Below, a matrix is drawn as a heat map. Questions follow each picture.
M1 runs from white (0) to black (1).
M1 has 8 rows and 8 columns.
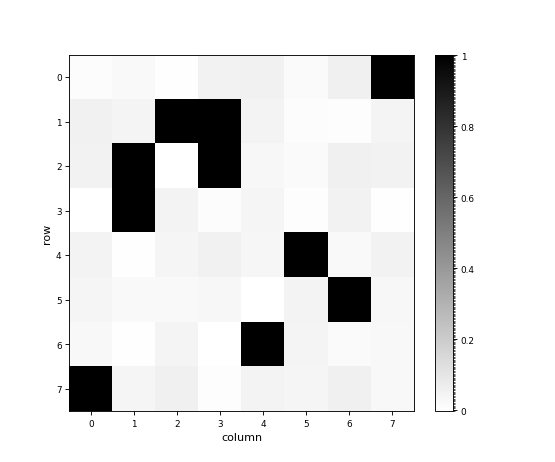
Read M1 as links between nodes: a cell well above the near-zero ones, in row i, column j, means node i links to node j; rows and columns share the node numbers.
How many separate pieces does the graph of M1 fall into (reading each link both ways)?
3
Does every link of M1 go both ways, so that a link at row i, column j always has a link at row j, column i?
no
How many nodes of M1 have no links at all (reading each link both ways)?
0
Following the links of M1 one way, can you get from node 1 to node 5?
no
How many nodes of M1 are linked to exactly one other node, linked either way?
2
